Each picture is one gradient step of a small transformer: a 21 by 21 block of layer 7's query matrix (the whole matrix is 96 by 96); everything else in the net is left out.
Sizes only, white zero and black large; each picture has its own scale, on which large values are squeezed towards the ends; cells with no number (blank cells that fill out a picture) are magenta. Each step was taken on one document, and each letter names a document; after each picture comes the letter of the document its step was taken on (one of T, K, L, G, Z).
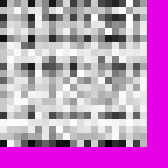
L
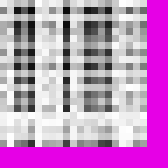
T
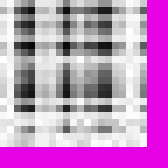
T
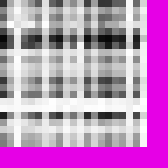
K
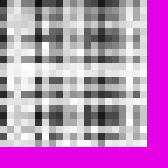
K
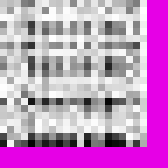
L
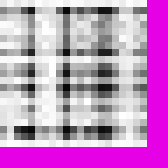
T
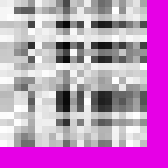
T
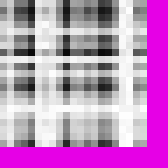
T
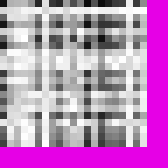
K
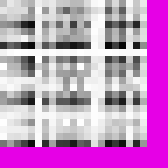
L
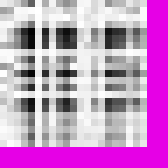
L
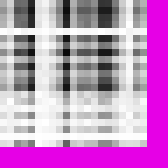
T
